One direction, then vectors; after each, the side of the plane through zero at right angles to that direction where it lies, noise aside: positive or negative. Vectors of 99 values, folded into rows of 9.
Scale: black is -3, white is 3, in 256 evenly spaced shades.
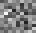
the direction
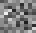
positive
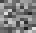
positive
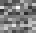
positive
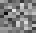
negative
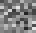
positive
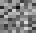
negative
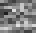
negative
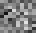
negative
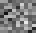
negative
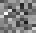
positive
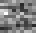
positive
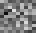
negative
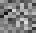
negative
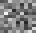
positive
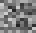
positive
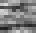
positive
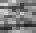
positive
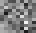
negative
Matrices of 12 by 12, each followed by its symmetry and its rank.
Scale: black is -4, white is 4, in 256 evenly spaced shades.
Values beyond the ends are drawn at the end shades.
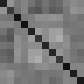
symmetric, full rank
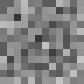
symmetric, full rank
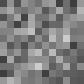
symmetric, full rank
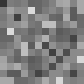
symmetric, full rank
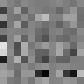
neither, rank two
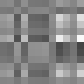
neither, rank one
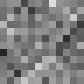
antisymmetric, full rank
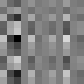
neither, rank one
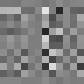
neither, rank two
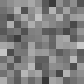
antisymmetric, full rank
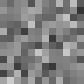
antisymmetric, full rank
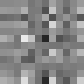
neither, rank two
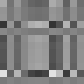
neither, rank one
